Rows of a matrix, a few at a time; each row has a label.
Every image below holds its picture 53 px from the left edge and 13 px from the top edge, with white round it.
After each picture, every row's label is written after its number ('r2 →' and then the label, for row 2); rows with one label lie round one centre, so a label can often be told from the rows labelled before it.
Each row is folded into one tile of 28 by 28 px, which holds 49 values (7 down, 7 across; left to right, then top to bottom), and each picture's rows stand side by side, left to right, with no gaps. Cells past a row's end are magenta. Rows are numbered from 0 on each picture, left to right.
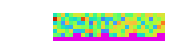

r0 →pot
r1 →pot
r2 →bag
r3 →bag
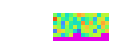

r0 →pot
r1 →bag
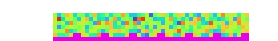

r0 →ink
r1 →ink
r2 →ink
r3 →pot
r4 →ink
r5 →ink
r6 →bag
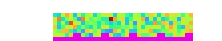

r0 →ink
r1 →pot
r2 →pot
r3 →ink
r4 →bag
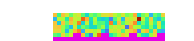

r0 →bag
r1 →pot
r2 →bag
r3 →pot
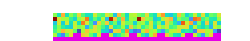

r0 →pot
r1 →ink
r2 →pot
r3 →pot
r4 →ink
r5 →pot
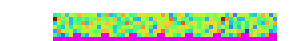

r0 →pot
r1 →bag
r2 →ink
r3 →bag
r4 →ink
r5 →bag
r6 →pot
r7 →ink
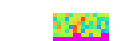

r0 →bag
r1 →pot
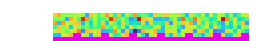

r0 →bag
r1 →pot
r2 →pot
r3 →pot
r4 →bag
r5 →pot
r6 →pot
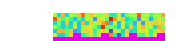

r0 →pot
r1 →bag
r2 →pot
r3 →bag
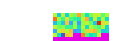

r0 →pot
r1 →ink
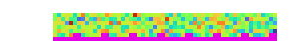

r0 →ink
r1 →bag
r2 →bag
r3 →bag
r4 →pot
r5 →bag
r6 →ink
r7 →pot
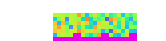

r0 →bag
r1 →ink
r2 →pot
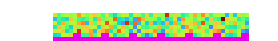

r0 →bag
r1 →bag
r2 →ink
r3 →pot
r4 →bag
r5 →bag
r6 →pot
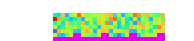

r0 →pot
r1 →bag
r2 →pot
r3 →bag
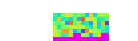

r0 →ink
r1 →pot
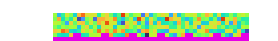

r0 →ink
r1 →bag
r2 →ink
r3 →pot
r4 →pot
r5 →ink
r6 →pot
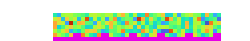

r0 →ink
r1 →ink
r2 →ink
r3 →pot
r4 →pot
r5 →ink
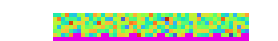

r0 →ink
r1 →ink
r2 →bag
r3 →ink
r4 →pot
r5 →ink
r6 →pot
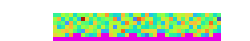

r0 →ink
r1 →pot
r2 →ink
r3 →pot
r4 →ink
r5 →ink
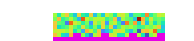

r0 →ink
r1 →pot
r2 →ink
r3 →pot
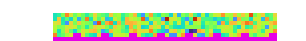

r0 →ink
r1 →ink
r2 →bag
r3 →ink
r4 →pot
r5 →pot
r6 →bag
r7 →bag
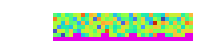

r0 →pot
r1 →bag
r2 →ink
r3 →ink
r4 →bag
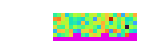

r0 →pot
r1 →bag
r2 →pot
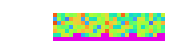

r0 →bag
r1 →bag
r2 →ink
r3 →ink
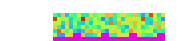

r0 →pot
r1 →pot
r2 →bag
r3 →ink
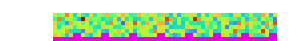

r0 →ink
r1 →pot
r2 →ink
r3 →bag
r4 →pot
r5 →pot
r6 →ink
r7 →ink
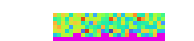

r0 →bag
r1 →pot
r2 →pot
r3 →pot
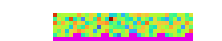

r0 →bag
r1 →bag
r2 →pot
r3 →bag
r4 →bag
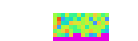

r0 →ink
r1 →ink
